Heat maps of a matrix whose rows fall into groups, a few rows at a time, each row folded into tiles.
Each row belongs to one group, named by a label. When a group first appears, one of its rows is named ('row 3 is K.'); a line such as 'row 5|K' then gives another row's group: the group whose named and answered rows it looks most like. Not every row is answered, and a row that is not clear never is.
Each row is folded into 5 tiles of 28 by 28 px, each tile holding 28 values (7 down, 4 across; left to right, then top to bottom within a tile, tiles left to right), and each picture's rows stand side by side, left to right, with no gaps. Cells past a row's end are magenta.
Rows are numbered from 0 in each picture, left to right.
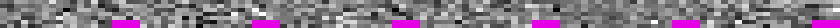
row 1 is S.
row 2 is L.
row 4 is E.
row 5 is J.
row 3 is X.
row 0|L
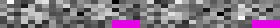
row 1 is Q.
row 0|Q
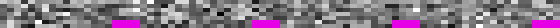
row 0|J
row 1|Q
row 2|J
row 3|L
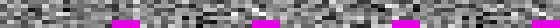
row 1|S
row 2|X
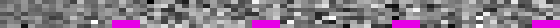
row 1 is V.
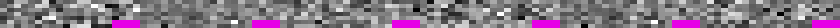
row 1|E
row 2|X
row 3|V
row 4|E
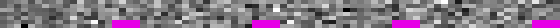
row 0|E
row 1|J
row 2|J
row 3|V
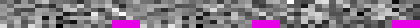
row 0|S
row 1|S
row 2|Q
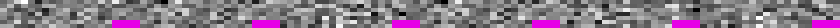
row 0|V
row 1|Q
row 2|L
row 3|Q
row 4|X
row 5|L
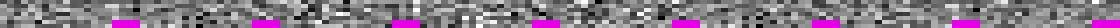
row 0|X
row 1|S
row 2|J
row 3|L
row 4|V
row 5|S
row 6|X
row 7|V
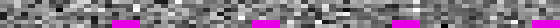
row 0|J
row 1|Q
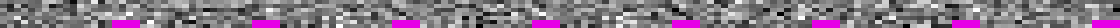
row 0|L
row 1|J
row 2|L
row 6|J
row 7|X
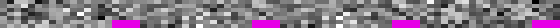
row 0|V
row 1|L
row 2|L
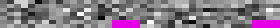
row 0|V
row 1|J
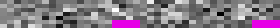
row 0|S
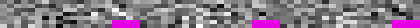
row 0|S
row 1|L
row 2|L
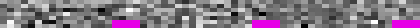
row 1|L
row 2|E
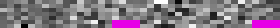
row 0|E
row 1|V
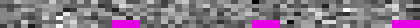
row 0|L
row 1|Q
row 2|X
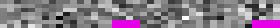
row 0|S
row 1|J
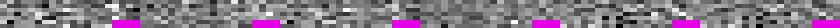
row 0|X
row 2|X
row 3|E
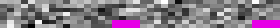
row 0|J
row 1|V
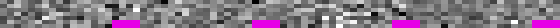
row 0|J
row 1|Q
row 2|L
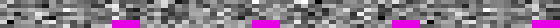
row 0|X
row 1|V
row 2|V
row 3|X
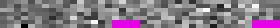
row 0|E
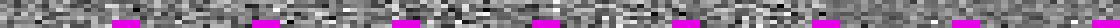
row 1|J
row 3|J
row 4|L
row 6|E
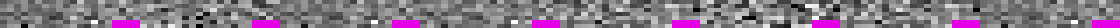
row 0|E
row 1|S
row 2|E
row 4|X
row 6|X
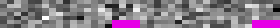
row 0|J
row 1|X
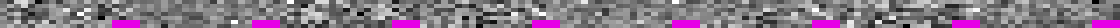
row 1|E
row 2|Q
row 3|S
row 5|S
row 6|J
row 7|Q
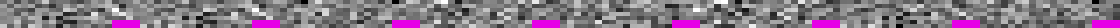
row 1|S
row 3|V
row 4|J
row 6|S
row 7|Q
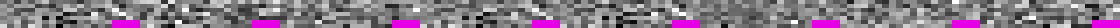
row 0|S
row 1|J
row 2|J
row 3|S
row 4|S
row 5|E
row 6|V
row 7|J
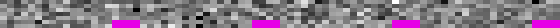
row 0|X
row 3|Q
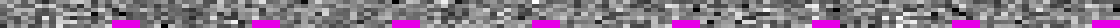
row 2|Q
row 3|V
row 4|X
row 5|X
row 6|L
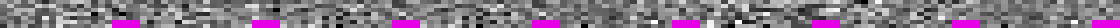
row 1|X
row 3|S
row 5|J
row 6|Q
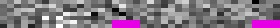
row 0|L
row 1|Q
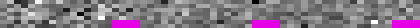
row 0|Q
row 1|Q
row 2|E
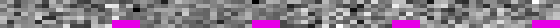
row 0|X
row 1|Q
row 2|L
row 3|V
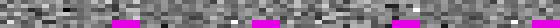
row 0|J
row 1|E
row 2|J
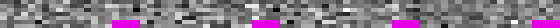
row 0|X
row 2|X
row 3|E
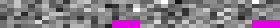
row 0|J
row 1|V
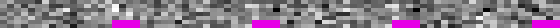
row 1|X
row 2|X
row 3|L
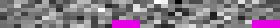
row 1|V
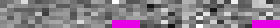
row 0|V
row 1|L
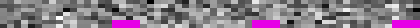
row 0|L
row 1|V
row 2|X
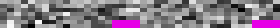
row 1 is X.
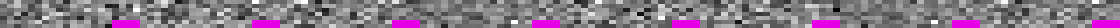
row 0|J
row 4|Q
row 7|V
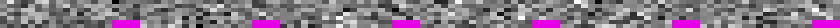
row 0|Q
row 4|V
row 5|S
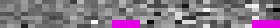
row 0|E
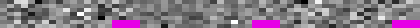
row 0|V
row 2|Q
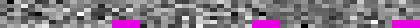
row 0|V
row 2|E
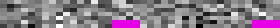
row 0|L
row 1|S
